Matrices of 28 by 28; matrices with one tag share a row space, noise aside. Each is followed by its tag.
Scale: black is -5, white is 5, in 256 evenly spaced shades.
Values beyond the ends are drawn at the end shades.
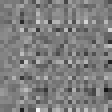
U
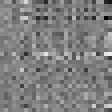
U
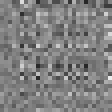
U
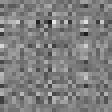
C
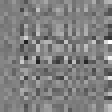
U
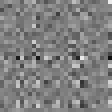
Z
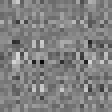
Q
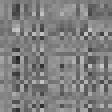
Q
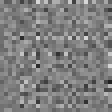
U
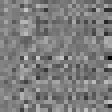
U
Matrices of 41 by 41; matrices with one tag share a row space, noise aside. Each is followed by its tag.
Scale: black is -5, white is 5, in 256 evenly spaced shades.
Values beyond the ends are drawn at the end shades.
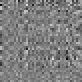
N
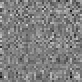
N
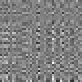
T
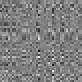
T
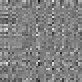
T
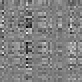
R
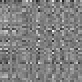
T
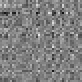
T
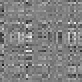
R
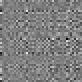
N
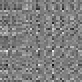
T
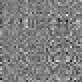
N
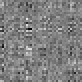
R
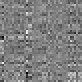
R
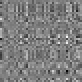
N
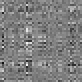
R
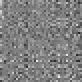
N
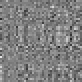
N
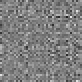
N
